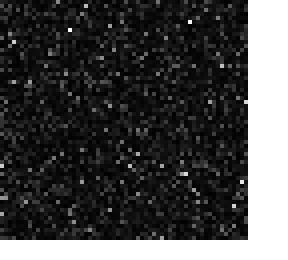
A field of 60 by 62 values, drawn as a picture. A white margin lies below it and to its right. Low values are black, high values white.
Mirror symmetry: none. Histogram: skewed, a long tail of high values. Slope: none. Grain: fine. Seam: none. Average level on the scale: 10%.
